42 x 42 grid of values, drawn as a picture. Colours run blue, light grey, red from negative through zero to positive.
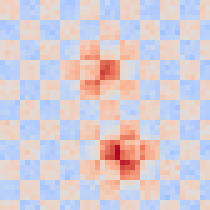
Neither half mirrors the other. Two bumps rise from the field. No single row or column stands out from its neighbours. There are no lone odd cells.
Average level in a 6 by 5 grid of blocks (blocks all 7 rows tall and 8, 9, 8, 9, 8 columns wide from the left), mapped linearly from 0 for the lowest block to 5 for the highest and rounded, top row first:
0 0 0 0 0 / 0 1 3 1 0 / 0 1 4 1 0 / 0 0 2 1 0 / 0 0 5 4 0 / 0 0 1 1 0
